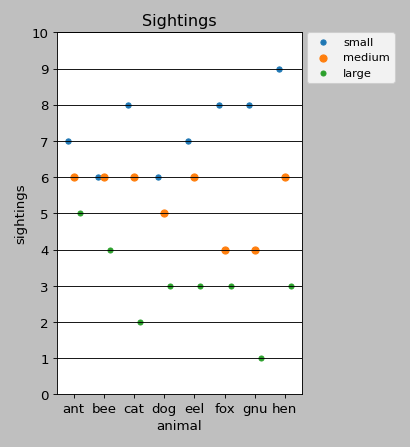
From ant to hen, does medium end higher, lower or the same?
the same
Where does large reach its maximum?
ant
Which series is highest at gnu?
small
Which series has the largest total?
small
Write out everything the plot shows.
Title: Sightings
x-axis: animal, ticks ant bee cat dog eel fox gnu hen
y-axis: sightings, ticks 0 1 2 3 4 5 6 7 8 9 10
Legend: small, medium, large
Values:
small: 7 6 8 6 7 8 8 9
medium: 6 6 6 5 6 4 4 6
large: 5 4 2 3 3 3 1 3
